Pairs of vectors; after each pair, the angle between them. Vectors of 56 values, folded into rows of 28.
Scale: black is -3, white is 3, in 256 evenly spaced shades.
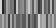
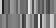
partly aligned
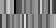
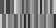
nearly opposite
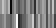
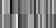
nearly parallel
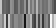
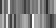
partly opposed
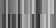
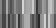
nearly parallel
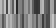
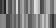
nearly opposite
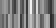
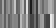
nearly opposite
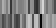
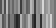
partly aligned
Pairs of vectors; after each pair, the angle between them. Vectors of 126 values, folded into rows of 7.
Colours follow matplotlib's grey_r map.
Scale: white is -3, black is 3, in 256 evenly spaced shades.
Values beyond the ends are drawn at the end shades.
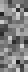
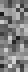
nearly parallel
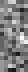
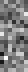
partly opposed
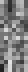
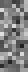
orthogonal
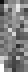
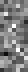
orthogonal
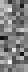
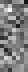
partly aligned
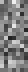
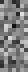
nearly opposite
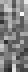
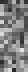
partly opposed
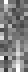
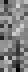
nearly opposite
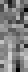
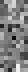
partly opposed
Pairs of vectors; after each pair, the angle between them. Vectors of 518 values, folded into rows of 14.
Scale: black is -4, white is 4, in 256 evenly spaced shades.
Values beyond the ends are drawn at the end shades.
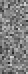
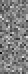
partly aligned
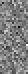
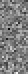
orthogonal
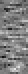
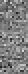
partly aligned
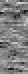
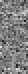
partly opposed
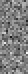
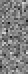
nearly parallel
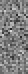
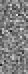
nearly opposite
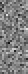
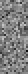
partly opposed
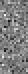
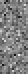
partly opposed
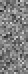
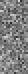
nearly opposite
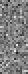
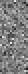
orthogonal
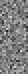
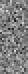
orthogonal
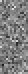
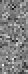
nearly opposite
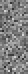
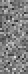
nearly parallel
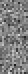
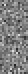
nearly parallel
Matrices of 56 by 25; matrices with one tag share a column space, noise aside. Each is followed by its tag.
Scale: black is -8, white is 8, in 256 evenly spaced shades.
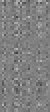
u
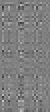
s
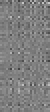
u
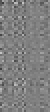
u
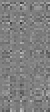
s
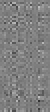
s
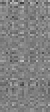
u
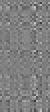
s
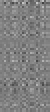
u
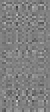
s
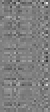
u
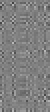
s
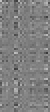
u
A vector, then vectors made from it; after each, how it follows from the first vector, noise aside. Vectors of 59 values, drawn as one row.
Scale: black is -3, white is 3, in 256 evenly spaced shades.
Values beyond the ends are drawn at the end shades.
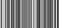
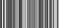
reversed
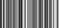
reversed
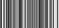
reversed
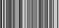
reversed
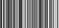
reversed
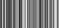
reversed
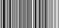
sign-scrambled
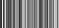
reversed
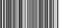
reversed
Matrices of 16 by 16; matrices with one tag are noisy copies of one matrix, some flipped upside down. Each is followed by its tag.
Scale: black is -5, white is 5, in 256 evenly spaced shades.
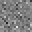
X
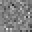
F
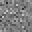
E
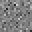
X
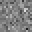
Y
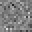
F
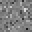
Y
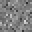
Y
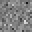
Y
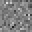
F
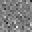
X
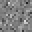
Y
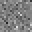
X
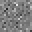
X
